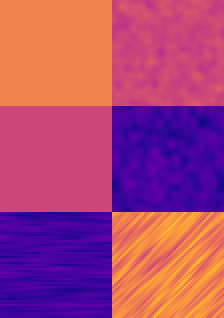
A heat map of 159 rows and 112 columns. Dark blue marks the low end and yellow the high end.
It is made of 3 by 2 panels. Panel 1,1: high, flat. Panel 1,2: middling, blotchy, faint in contrast. Panel 2,1: middling, flat. Panel 2,2: very low, blotchy, faint in contrast. Panel 3,1: very low, streaked across, faint in contrast. Panel 3,2: high, slanting up to the right.
